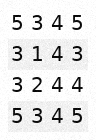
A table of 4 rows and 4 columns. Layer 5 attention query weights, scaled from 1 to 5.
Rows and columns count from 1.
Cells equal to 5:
4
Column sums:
16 9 16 17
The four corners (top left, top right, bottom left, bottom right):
5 5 5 5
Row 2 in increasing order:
1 3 3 4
